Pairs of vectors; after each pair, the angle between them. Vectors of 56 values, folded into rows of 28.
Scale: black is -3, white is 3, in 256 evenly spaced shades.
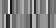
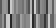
nearly opposite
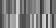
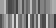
orthogonal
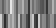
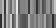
orthogonal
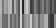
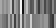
nearly parallel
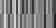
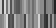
partly aligned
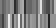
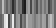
orthogonal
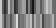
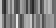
nearly parallel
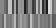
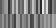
nearly opposite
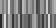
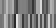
orthogonal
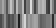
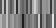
partly opposed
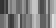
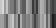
nearly opposite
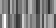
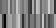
nearly opposite
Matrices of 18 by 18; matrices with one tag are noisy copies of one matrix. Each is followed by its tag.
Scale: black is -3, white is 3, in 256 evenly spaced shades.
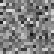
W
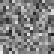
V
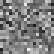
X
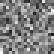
V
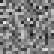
W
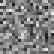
W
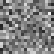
X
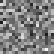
W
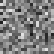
W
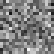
X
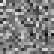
W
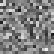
W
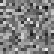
W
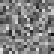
V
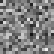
W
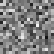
W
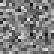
W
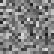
W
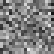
X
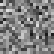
W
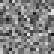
V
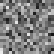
V
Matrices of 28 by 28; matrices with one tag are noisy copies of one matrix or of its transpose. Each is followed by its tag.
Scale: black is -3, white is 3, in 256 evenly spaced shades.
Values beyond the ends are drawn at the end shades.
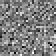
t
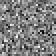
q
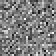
t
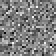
t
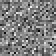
t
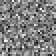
q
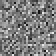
t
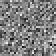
t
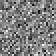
t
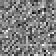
t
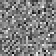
t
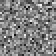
q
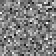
q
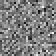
t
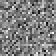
t
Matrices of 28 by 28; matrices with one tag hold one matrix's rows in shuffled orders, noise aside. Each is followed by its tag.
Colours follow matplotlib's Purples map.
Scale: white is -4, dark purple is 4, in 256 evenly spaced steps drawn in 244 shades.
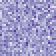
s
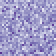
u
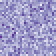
u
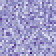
u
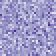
s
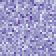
u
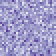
u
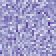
s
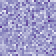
s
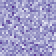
u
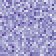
u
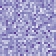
s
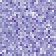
s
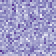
u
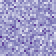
u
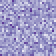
u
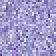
s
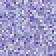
u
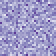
s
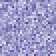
s
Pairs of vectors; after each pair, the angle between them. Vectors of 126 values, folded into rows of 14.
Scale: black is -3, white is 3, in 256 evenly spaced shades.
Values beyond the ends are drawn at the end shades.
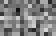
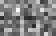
nearly opposite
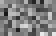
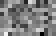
partly opposed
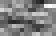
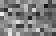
partly opposed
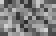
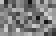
partly aligned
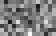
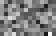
orthogonal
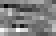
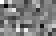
partly aligned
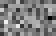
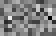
orthogonal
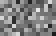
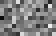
nearly opposite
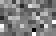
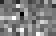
orthogonal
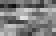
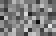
orthogonal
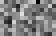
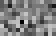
orthogonal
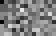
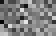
nearly parallel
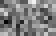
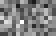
nearly opposite
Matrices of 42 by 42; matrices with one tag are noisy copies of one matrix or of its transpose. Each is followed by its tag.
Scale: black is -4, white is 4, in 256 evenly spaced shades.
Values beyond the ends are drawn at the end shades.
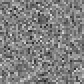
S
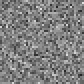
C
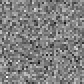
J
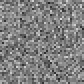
J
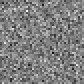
C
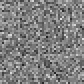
J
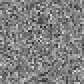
S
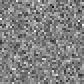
C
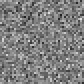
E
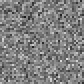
E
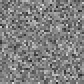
C
